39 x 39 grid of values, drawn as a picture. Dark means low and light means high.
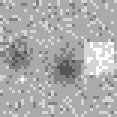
The middle right is the ninth with the highest average. On average the colour sits 70% of the way up the scale. An odd patch, higher than its surroundings, sits in the middle right. There are two dips.
